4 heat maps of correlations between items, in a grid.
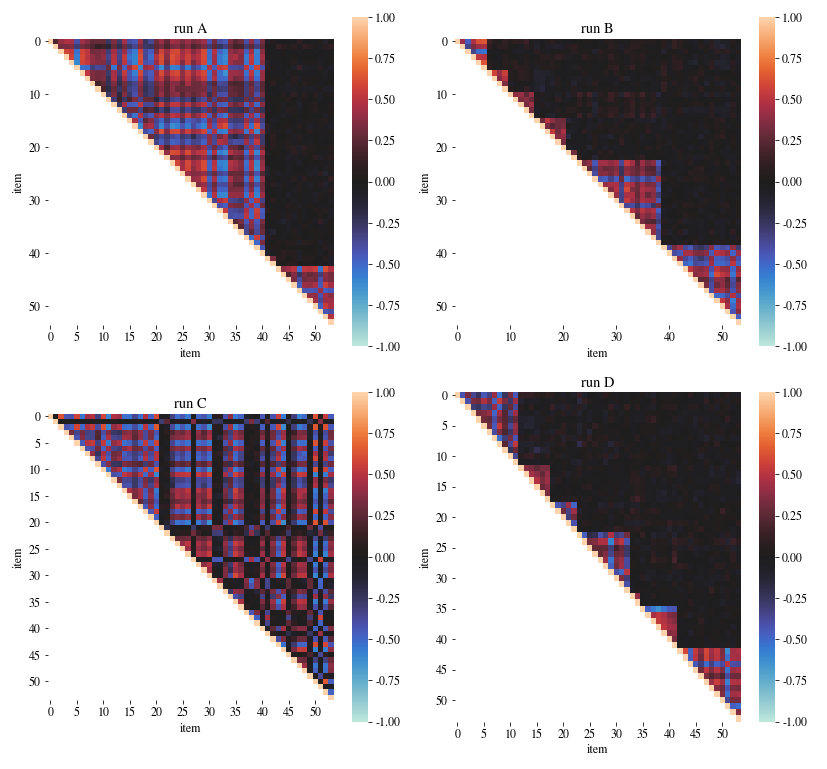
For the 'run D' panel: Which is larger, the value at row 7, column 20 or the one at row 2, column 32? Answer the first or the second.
the second
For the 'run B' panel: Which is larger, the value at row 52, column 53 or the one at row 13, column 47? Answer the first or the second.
the second
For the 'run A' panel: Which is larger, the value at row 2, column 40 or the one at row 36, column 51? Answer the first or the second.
the first
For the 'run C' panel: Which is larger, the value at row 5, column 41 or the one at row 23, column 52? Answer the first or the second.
the first
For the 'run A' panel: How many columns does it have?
54
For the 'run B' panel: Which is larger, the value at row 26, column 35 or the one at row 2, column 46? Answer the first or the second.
the second
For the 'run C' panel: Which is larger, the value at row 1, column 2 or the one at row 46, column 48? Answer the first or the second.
the second
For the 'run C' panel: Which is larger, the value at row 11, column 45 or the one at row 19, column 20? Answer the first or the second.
the first
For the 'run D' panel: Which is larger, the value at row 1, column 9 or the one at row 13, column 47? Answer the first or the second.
the first
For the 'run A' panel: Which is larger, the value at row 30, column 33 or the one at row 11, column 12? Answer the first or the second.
the first
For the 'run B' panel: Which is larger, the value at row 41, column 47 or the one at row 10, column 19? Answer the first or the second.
the second
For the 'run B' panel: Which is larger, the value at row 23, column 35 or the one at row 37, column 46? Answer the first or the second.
the first
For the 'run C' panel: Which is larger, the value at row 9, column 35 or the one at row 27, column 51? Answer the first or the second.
the second
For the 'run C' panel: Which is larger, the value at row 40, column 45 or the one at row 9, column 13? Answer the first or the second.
the first
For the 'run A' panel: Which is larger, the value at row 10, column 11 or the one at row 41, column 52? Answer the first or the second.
the second
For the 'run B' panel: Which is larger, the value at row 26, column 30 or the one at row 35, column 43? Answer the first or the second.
the second
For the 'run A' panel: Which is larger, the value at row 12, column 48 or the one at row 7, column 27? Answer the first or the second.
the second
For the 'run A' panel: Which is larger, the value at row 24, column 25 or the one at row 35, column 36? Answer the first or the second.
the first
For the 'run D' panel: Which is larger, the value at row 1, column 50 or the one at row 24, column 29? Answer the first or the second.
the first
